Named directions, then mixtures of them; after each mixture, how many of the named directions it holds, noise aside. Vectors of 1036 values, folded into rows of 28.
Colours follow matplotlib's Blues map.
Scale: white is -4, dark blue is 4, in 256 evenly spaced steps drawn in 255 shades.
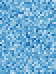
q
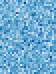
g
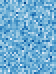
one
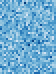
two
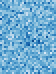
two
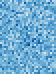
two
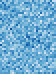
one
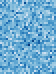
two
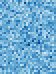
two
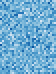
one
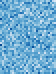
one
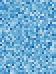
two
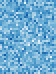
two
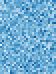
two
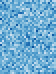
one
